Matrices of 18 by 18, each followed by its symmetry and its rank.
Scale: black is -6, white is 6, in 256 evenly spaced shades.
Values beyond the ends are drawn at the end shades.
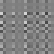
neither, rank one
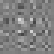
symmetric, rank two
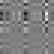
neither, rank one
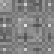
symmetric, rank two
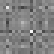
symmetric, rank two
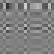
neither, rank one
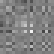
symmetric, rank two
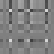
neither, rank one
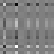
neither, rank one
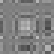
symmetric, rank two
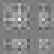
symmetric, rank two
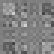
symmetric, rank two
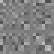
symmetric, rank three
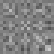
symmetric, rank three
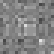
symmetric, rank three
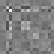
symmetric, rank three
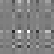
neither, rank one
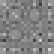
symmetric, rank three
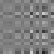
neither, rank one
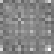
symmetric, rank three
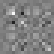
symmetric, rank three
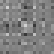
symmetric, rank two
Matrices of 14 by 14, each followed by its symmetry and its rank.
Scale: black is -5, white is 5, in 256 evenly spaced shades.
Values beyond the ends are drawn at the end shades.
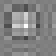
symmetric, rank one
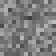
neither, full rank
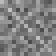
symmetric, rank three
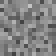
neither, full rank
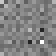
symmetric, rank three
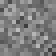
symmetric, full rank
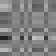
neither, rank one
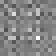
symmetric, rank three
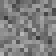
neither, full rank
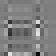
neither, rank one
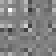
symmetric, rank two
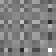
symmetric, rank two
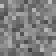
neither, full rank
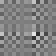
symmetric, rank one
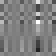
neither, rank one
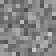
symmetric, full rank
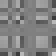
symmetric, rank one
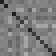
symmetric, full rank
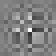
symmetric, rank two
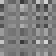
neither, rank one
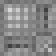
symmetric, rank two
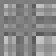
symmetric, rank one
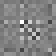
symmetric, rank three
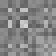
symmetric, rank three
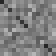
symmetric, full rank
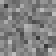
symmetric, full rank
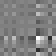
symmetric, rank one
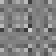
symmetric, rank two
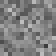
neither, full rank
